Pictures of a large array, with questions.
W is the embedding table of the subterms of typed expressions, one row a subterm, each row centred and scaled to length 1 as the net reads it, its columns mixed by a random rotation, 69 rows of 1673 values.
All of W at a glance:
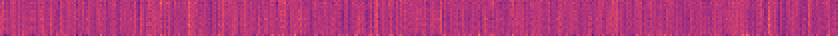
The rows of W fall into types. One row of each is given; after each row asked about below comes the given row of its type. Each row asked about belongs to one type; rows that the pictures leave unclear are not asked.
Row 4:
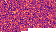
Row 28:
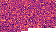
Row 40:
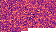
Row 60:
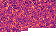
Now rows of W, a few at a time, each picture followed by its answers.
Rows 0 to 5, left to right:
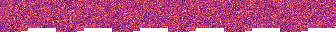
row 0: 28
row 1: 40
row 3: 4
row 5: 28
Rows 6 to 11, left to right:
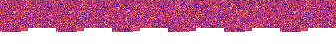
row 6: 4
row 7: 4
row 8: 60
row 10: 60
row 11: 4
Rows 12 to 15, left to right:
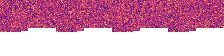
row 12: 40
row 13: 4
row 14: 60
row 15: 28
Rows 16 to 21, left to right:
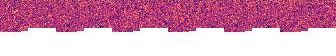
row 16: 4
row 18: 40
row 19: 60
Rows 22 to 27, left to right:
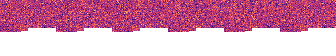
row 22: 28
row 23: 40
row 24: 4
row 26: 60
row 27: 28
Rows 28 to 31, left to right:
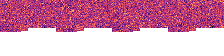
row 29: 60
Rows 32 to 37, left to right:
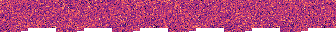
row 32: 28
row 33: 60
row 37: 28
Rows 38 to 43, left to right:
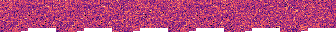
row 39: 28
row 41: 28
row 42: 28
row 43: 60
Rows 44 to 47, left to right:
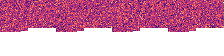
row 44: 60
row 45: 28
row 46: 60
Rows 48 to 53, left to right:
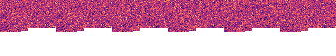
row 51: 60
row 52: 28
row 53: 28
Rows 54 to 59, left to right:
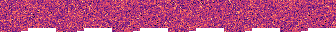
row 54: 40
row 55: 40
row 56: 28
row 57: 60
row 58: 4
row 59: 28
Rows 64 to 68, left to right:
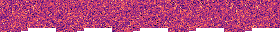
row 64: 40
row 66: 28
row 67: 60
